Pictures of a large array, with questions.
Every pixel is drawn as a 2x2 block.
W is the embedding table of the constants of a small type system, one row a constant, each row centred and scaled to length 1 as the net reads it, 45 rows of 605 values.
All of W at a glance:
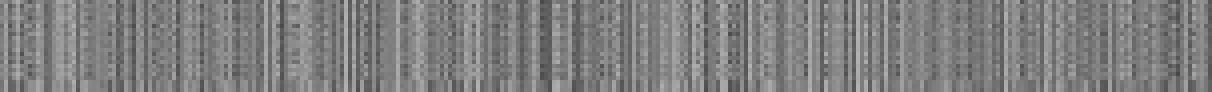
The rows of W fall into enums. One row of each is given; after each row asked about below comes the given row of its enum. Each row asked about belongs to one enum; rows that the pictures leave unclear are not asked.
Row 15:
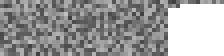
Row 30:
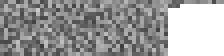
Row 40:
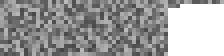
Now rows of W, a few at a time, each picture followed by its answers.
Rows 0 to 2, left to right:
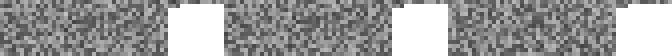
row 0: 15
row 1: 15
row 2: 40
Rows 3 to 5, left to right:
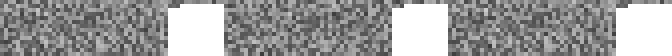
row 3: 30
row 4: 15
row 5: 30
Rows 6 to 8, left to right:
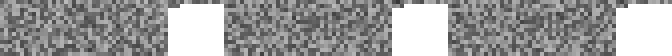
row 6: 40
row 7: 15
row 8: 15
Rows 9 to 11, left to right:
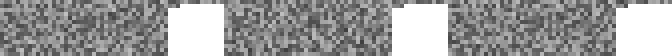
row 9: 15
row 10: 40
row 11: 15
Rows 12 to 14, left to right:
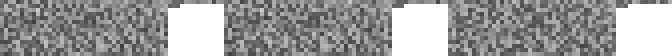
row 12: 30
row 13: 30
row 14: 40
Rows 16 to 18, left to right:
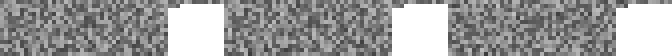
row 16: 40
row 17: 40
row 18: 15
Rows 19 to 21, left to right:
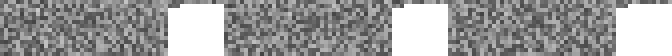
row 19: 30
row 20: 15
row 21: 40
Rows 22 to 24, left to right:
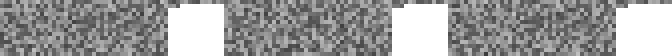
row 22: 15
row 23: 40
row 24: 15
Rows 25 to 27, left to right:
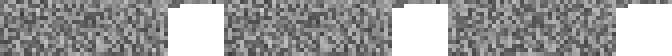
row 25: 30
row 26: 30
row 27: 40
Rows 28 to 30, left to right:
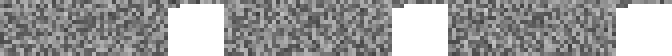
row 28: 15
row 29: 40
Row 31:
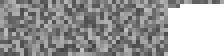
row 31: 40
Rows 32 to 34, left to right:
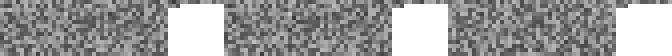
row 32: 15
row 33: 15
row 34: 40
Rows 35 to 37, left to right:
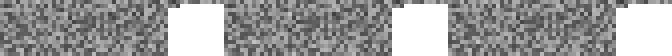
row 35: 15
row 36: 15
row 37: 15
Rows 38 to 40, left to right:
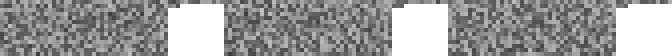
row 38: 15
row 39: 30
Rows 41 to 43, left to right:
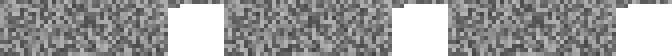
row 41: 40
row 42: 40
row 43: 40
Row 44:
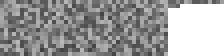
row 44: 40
